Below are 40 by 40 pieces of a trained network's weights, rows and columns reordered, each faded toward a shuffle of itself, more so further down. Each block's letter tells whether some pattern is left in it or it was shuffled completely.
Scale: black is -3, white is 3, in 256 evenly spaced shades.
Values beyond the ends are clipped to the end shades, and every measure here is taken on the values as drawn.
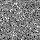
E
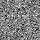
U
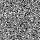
E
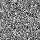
E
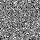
E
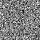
E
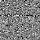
U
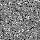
E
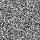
U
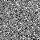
E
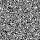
E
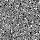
E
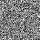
U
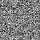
E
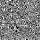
U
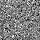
E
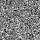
E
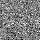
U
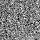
E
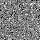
E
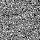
U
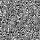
U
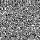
U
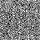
U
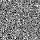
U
